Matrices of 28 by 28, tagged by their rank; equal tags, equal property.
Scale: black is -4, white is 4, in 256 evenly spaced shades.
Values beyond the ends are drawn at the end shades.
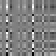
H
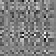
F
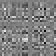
F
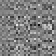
F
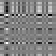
H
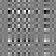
H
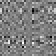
F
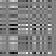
H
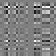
H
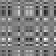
H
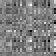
F
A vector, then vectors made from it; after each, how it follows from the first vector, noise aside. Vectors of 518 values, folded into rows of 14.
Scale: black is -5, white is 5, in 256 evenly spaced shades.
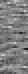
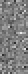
sign-scrambled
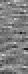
copied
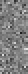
sign-scrambled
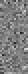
sign-scrambled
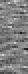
copied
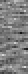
copied
